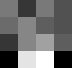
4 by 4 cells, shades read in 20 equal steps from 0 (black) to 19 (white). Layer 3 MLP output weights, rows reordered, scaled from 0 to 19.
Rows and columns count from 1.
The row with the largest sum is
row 4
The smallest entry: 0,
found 2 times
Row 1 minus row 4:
9 -13 -10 6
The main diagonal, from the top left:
9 10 12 0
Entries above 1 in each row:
4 4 4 2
